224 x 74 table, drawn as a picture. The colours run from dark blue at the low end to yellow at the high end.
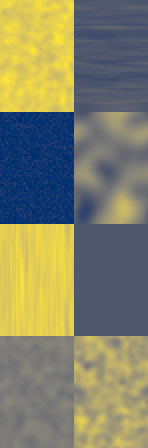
It is made of 4 by 2 panels. Panel 1,1: very high, blotchy, faint in contrast. Panel 1,2: low, streaked across, faint in contrast. Panel 2,1: very low, fine-grained, faint in contrast. Panel 2,2: middling, smooth, strong in contrast. Panel 3,1: very high, streaked downward, faint in contrast. Panel 3,2: low, flat. Panel 4,1: middling, blotchy, faint in contrast. Panel 4,2: high, blotchy.
